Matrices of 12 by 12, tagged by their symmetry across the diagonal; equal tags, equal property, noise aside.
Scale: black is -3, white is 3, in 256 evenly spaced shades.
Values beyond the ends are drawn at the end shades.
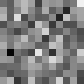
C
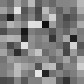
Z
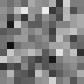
Z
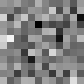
C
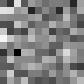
C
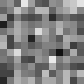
Z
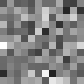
C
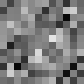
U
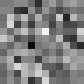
Z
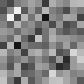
U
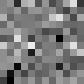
C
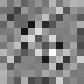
U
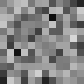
U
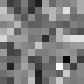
Z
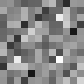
U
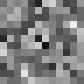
U
